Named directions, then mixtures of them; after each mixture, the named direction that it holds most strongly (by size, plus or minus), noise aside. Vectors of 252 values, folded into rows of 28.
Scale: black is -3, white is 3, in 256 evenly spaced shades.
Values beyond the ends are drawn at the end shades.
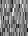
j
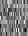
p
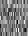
p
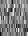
j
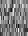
j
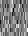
j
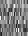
p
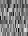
p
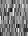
j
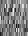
j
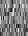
j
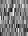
j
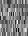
p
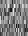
j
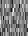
j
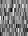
j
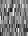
j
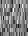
j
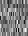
p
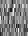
j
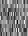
p
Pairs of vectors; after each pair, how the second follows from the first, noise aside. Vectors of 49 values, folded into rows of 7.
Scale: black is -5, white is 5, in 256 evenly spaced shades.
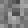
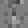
partly zeroed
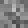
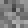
negated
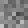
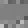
partly zeroed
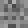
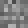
negated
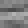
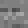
partly zeroed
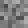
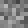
negated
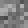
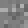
partly zeroed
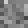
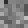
negated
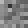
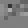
partly zeroed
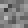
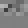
partly zeroed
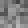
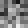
scaled up
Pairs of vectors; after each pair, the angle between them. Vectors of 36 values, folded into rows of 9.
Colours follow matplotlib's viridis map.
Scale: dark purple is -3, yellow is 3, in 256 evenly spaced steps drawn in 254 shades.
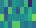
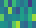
nearly parallel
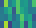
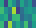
nearly opposite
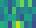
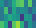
nearly parallel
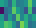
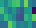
orthogonal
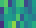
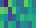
partly opposed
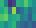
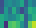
orthogonal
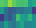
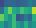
nearly opposite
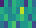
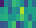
nearly parallel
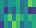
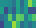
nearly parallel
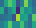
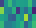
partly aligned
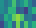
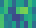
nearly opposite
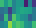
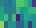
orthogonal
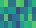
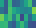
partly opposed
